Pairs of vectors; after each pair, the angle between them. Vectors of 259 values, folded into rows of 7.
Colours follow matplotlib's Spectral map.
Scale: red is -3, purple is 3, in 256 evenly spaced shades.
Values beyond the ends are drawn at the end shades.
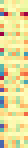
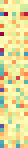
nearly parallel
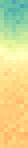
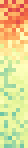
nearly opposite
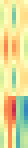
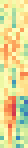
nearly parallel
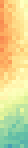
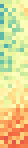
nearly opposite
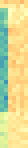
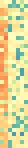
partly opposed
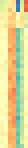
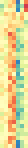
nearly parallel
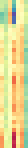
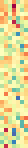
partly opposed
